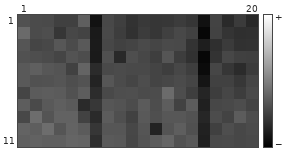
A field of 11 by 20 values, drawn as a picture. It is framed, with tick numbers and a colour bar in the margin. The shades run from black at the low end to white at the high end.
The field climbs toward the bottom left. The ninth with the lowest average is the top right. Overall the values sit about 30% of the way up the scale. Columns 7 and 16 differ from the columns beside them. The centre is the calmest part.
